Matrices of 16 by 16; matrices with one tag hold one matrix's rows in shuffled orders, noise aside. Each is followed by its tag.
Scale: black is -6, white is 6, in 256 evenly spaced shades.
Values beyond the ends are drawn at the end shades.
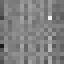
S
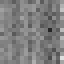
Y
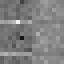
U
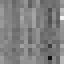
Y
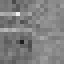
U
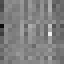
S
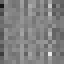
S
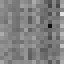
Y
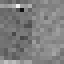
U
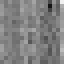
Y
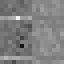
U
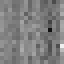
Y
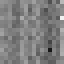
Y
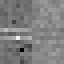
U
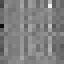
S
